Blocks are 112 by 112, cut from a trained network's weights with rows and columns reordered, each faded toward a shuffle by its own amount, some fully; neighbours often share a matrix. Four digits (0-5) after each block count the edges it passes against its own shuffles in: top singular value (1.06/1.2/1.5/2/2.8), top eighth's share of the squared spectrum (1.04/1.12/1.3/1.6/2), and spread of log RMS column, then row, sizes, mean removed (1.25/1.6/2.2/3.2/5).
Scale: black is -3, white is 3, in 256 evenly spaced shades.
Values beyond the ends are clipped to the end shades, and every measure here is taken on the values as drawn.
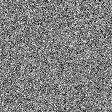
0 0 0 0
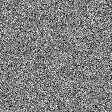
1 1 0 0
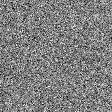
0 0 0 0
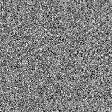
3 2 0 1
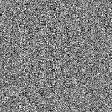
3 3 2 1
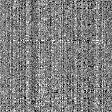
4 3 2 3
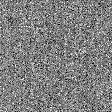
1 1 0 0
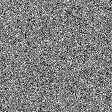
0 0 0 0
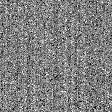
2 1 0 1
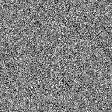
2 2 1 0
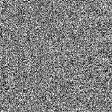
3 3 2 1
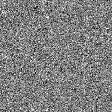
2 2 1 0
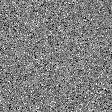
0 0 0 0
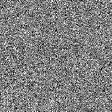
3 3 2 1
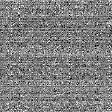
4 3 3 1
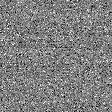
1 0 0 0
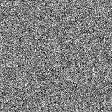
2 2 0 0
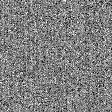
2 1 0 0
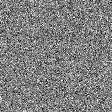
1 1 0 0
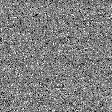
1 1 0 0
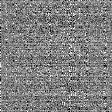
3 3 3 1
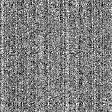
4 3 1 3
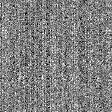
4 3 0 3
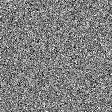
1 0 0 0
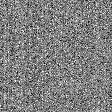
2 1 0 0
